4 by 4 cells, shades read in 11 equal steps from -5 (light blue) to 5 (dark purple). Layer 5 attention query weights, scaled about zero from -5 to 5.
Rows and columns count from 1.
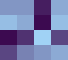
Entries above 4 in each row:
0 1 1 0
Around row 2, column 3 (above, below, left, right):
4 -5 -3 -4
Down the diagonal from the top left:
-2 -3 -5 -3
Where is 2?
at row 3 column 4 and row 4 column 1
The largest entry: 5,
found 2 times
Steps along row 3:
down down up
